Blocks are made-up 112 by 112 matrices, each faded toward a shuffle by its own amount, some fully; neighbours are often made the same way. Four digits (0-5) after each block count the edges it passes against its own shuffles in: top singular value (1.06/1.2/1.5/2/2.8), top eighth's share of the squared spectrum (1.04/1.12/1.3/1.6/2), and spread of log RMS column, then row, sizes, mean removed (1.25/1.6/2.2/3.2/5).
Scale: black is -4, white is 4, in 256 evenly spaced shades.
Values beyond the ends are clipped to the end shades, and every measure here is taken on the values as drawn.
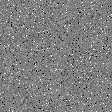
1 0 0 0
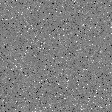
0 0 0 0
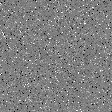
0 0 0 0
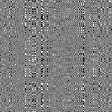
5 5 4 3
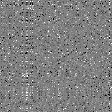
4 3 2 2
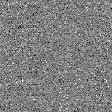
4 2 1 1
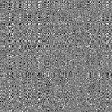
5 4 3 3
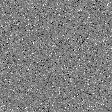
0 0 0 0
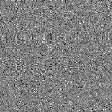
4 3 2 1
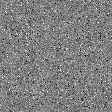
3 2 0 0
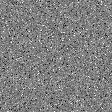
0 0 0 0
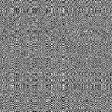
5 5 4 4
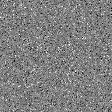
1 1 0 0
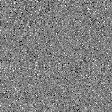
4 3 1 1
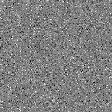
4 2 1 1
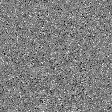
2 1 0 0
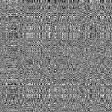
5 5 3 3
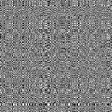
5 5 4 4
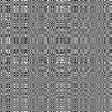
5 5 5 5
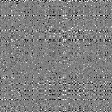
5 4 3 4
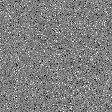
3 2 1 0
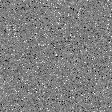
0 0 0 0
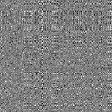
5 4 3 3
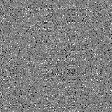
4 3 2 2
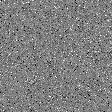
1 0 0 0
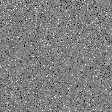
2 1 0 0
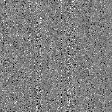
2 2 3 0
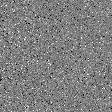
0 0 0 0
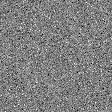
0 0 0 0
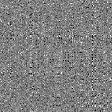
4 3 3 1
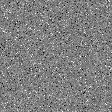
1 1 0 0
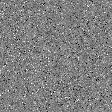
1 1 0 0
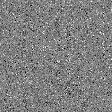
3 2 1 0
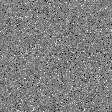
2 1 0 0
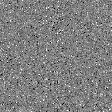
3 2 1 0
